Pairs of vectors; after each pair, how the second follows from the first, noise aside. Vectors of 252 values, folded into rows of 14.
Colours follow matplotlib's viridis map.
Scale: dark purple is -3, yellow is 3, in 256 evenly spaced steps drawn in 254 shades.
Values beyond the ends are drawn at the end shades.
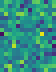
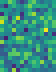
shuffled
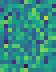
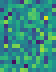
copied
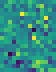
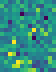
negated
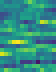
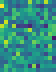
shuffled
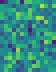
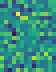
shuffled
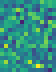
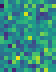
shuffled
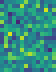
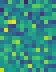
shuffled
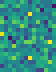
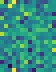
shuffled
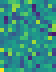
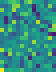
copied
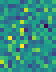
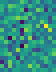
negated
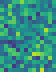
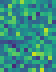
copied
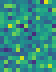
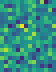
negated
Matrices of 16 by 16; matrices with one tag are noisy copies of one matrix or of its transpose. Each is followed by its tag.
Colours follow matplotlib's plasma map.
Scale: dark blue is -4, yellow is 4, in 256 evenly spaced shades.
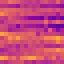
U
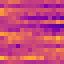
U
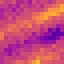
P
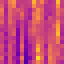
U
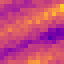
P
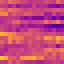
U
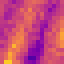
P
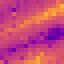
P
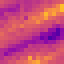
P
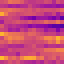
U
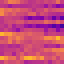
U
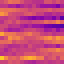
U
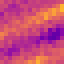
P
